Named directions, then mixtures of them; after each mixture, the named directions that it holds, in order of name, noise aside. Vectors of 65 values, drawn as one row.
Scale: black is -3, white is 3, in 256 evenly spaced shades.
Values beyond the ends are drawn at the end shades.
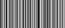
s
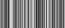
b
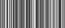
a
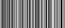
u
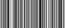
b, s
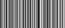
s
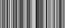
a, b, u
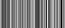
b, u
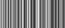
a, s, u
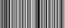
b, s, u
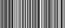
a, s, u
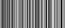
u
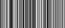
b, s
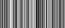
a, b
